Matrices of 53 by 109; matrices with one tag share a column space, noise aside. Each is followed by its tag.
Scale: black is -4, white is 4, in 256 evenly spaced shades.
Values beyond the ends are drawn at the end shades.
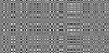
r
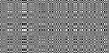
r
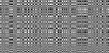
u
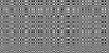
u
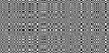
r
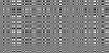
u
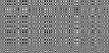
u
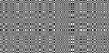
r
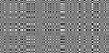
r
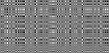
u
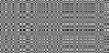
r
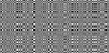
r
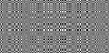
r
